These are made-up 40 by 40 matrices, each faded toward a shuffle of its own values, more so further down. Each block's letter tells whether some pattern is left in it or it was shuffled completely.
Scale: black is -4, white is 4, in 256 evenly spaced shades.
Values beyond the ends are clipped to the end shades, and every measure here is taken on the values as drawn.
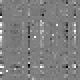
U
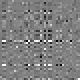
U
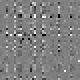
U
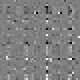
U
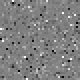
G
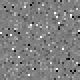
G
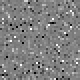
G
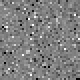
G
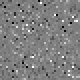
G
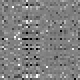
U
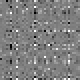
U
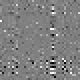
U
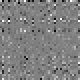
U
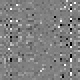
U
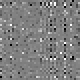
U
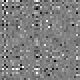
U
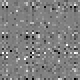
U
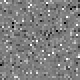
G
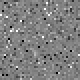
G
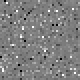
G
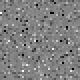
G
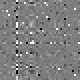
U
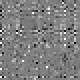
U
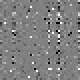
U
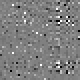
U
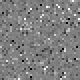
G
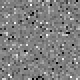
G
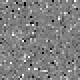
G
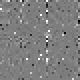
U
